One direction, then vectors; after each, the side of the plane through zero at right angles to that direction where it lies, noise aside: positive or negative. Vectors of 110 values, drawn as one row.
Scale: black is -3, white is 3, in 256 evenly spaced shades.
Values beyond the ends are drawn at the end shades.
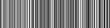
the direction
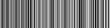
negative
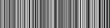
positive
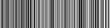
negative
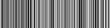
negative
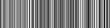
positive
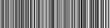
negative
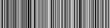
negative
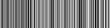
negative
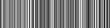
positive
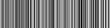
negative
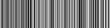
negative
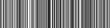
positive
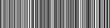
positive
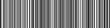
positive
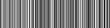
positive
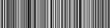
negative
